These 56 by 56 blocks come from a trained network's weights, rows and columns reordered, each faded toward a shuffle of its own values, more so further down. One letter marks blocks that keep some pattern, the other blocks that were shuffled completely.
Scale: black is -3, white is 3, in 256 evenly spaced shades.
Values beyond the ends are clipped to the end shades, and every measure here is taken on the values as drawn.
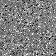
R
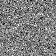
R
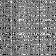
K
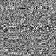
K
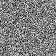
R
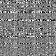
K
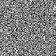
K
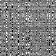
K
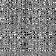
K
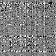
K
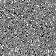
R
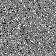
R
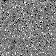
R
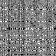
K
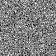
R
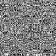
K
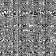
K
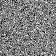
R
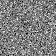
R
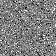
R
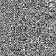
K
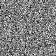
R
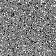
R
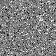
R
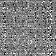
K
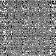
K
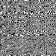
K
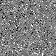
R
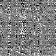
K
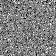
R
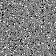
R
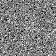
R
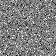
R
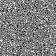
R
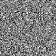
K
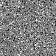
R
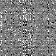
K
